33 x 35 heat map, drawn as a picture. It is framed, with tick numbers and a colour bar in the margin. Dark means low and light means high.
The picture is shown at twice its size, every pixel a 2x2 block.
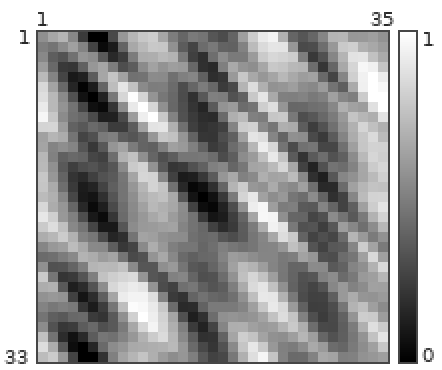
Stripes: upright, repeating 3 times. Ninth with the highest average: top right. Grain: diagonal, down to the right.
